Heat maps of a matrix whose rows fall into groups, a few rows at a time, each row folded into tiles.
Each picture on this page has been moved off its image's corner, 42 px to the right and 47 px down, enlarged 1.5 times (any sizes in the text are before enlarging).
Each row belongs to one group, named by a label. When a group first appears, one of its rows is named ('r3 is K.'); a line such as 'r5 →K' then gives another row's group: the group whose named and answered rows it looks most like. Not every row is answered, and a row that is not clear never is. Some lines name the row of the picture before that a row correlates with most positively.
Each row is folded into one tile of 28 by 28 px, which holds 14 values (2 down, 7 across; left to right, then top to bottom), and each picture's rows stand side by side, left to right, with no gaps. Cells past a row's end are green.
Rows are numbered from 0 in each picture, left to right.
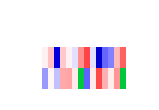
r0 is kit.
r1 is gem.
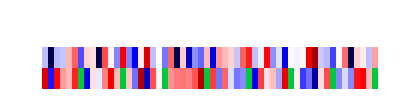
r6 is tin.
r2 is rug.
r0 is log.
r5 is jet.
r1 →kit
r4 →rug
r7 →kit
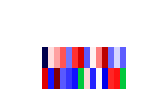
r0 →rug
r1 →tin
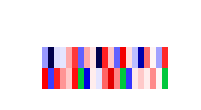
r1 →kit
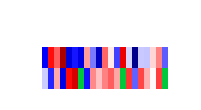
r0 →tin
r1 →kit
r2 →log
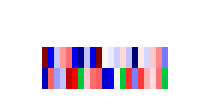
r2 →log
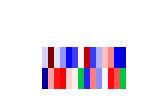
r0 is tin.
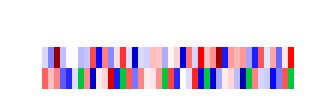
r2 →log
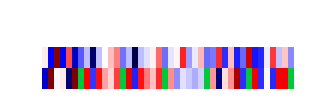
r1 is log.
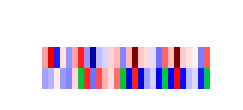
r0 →gem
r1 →log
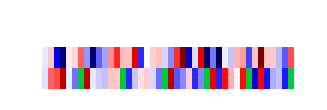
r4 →log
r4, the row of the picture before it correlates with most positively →1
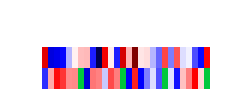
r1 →kit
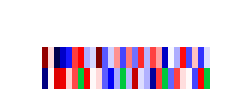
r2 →jet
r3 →jet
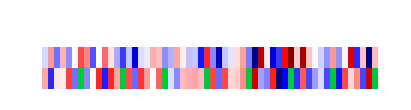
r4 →log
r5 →rug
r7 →jet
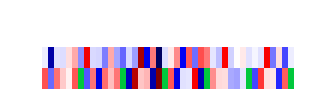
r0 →log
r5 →jet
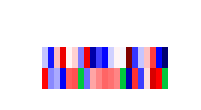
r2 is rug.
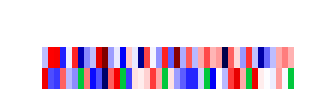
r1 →tin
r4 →kit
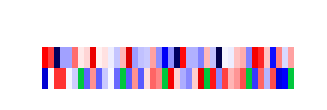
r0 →gem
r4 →log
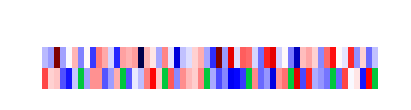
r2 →kit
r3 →log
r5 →tin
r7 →jet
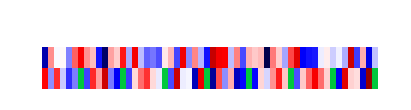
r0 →rug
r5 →kit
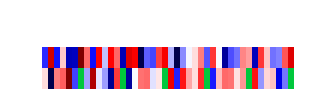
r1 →jet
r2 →gem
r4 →gem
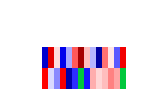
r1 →kit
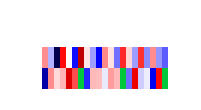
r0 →kit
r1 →kit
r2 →jet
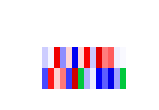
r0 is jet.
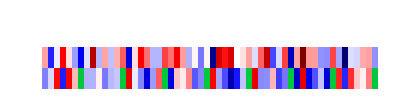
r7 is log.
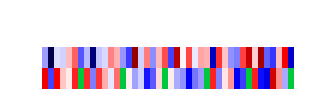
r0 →log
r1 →log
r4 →rug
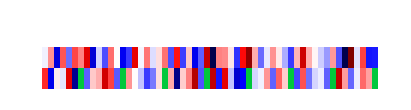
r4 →rug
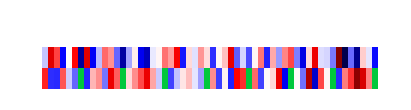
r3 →gem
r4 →tin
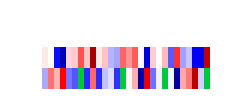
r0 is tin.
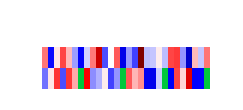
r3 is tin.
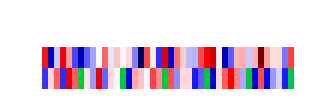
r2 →kit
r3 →rug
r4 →gem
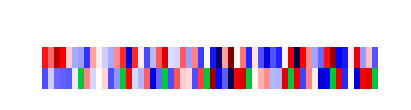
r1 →rug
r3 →jet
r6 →rug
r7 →tin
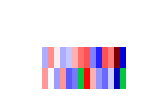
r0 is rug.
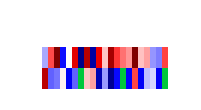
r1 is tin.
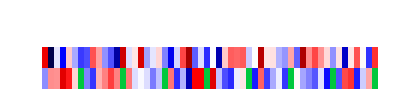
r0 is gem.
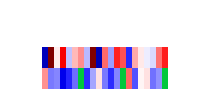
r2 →rug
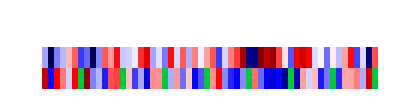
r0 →log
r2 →tin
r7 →jet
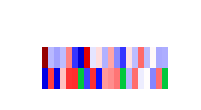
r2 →jet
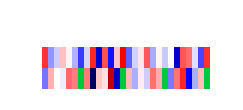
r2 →tin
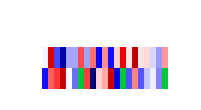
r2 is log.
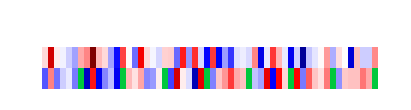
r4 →gem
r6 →log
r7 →kit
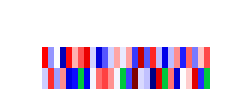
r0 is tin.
